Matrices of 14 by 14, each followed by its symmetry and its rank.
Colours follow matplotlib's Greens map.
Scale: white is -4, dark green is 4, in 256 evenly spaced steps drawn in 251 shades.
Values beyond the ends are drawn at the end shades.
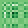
symmetric, rank one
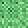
symmetric, rank three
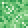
symmetric, full rank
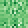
neither, rank three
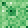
symmetric, rank three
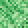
symmetric, full rank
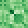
symmetric, rank three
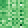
neither, rank three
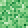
symmetric, full rank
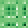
symmetric, rank one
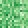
neither, rank three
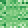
neither, rank three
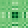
symmetric, rank one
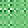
symmetric, rank one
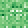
neither, rank three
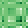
symmetric, rank one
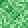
symmetric, full rank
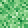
symmetric, full rank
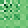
symmetric, rank three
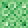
symmetric, rank three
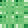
symmetric, rank one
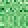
neither, rank three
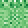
neither, rank three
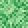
symmetric, full rank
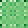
symmetric, rank one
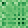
symmetric, rank three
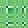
symmetric, rank one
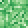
symmetric, full rank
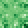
symmetric, rank three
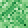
symmetric, full rank
